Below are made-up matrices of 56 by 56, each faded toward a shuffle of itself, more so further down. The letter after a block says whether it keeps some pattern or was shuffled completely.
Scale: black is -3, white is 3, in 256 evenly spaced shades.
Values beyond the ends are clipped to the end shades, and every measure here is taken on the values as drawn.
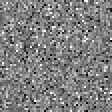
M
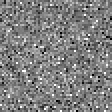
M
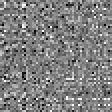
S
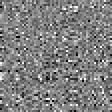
S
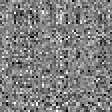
S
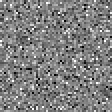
M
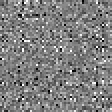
S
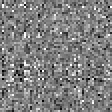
S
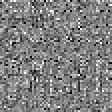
S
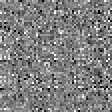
S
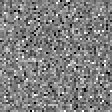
M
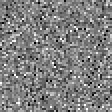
M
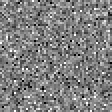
M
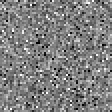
M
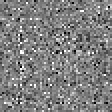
S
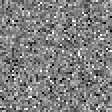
M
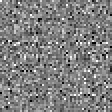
S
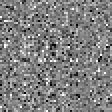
S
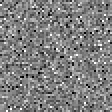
M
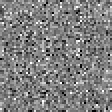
S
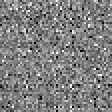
S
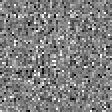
S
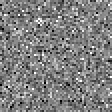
M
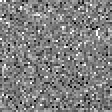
M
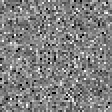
S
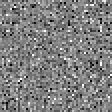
S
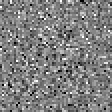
S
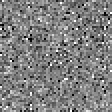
S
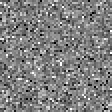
M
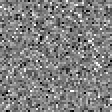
M
